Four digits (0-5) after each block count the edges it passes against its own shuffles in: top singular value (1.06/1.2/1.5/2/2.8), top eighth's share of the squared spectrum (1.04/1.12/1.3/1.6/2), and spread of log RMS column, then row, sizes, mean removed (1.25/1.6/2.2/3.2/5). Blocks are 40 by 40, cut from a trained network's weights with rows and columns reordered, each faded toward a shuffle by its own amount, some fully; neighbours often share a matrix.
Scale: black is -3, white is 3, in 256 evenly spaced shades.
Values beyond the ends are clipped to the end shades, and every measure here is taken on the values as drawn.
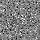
1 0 0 0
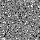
1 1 1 0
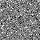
0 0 0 0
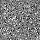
2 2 0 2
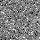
0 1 0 0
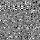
3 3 0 2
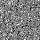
1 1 0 0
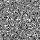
2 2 0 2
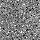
0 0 0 1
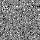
2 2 0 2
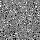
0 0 0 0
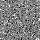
0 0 0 0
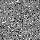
1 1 0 0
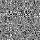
3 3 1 2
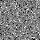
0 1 0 0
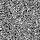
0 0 0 0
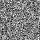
0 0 0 0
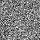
2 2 0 1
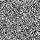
1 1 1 0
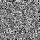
2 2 0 1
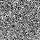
0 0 0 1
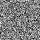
0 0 0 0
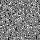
1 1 0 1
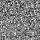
2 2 0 2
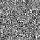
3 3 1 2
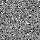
1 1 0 0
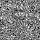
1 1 0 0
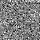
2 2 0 0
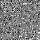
2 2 0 1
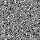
1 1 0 0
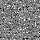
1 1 0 0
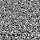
1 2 0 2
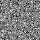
1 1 0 0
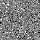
1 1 0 0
